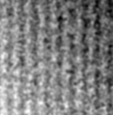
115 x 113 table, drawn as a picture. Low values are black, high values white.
No row or column stands out. The ninth with the lowest average is the top right. The histogram is bell-shaped. Upright stripes repeat 9 times across the table. There is an overall slope up to the bottom left.
